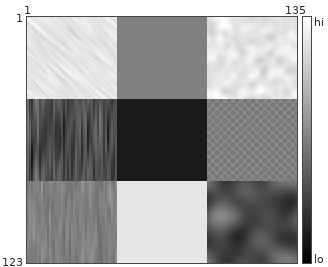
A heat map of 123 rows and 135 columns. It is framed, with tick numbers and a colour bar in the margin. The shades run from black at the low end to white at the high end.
The table splits into 3 rows of 3 panels. Panel 1,1: very high, slanting down to the right, faint in contrast. Panel 1,2: middling, flat. Panel 1,3: very high, blotchy, faint in contrast. Panel 2,1: low, streaked downward. Panel 2,2: very low, flat. Panel 2,3: middling, checkered, faint in contrast. Panel 3,1: middling, streaked downward, faint in contrast. Panel 3,2: very high, flat. Panel 3,3: low, smooth.
